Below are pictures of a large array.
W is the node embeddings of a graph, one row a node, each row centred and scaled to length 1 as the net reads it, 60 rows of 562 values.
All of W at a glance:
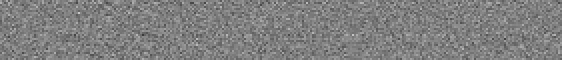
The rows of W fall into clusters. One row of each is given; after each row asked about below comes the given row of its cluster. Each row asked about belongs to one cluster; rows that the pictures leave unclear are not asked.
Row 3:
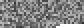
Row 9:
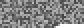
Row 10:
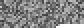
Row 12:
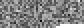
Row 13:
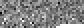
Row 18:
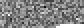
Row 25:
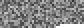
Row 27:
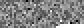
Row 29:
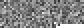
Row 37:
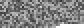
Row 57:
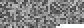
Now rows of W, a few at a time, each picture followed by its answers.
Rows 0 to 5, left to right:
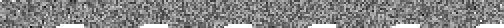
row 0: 29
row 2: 3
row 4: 12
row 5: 10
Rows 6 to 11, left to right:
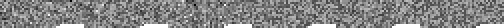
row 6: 37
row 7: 57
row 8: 12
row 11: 25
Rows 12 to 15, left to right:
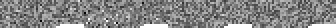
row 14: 3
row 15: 10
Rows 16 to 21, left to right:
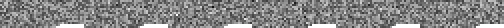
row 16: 37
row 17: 9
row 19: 29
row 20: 9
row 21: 27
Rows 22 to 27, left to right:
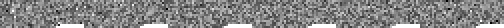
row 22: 57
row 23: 10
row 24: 9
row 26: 18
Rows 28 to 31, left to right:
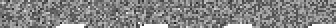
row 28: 57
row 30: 9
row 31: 25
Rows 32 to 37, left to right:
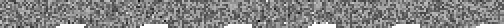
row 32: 3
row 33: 29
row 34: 27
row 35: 27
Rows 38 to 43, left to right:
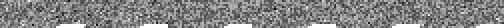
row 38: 10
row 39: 12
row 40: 27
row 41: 37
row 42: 13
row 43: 18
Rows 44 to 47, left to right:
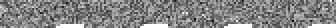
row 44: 13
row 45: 10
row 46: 25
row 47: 12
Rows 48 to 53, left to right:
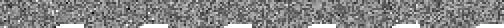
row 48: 25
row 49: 9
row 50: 57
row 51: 27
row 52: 10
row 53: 37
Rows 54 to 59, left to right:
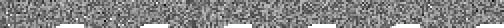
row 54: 27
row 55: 25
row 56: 12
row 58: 9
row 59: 25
